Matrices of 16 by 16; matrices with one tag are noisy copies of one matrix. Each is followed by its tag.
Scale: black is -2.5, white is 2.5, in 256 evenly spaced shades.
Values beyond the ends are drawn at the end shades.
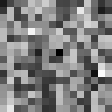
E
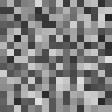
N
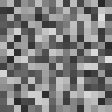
N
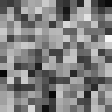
E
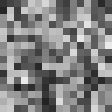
E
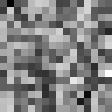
E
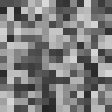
E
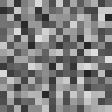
N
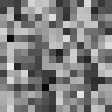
E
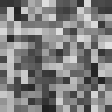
E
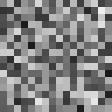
N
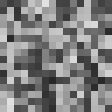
E
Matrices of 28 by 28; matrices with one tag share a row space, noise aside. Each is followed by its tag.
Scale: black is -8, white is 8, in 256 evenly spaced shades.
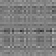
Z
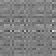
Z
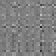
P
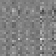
P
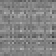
Z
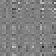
P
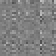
P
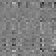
P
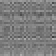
Z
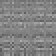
Z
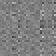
P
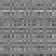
Z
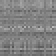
Z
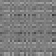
Z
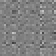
P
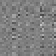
P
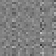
P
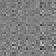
P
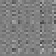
P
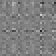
P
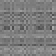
Z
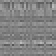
Z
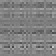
Z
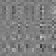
P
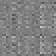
P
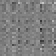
P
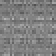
Z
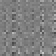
P
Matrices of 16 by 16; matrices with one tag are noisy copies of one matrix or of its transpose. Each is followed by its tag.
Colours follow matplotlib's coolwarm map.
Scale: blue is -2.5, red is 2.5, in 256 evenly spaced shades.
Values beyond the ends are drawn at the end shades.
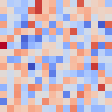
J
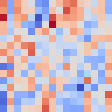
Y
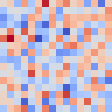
J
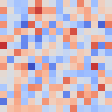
J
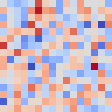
J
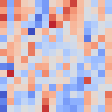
Y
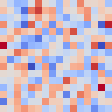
J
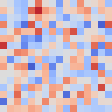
J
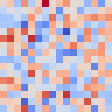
J
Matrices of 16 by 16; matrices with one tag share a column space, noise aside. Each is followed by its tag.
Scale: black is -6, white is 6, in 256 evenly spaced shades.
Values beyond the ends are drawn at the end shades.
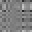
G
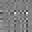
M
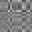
G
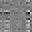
M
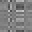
G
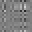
G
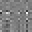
M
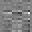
M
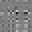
M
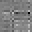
M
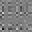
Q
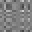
G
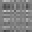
G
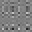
Q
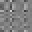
G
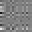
Q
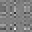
Q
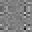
Q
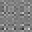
Q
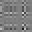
Q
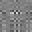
M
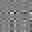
M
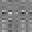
M
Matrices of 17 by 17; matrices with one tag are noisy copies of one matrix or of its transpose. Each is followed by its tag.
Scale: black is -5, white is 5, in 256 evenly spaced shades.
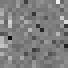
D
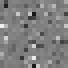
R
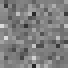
R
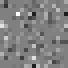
R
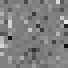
D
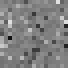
D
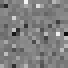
R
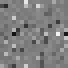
R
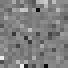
D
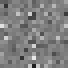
R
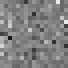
D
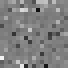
D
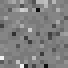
D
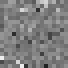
D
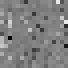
D
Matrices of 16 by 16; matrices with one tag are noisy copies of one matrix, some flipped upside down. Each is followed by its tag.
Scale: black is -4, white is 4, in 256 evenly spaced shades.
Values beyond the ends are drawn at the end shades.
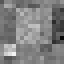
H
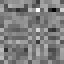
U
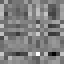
U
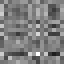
U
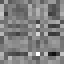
U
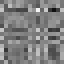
U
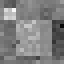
H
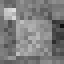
H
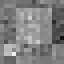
H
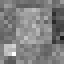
H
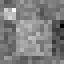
H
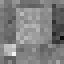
H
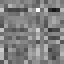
U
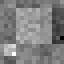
H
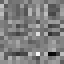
U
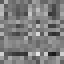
U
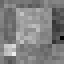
H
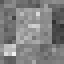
H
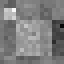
H
